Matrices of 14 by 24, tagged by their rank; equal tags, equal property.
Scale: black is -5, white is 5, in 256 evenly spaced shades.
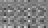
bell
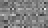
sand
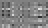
bell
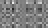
bell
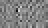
sand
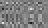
bell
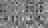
sand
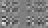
bell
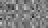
sand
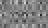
bell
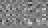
sand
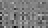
sand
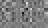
sand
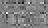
sand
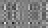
bell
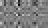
bell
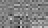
sand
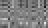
bell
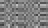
bell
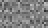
sand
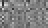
sand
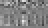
sand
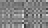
bell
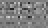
sand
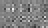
sand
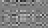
bell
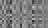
bell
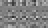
bell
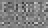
sand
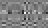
bell
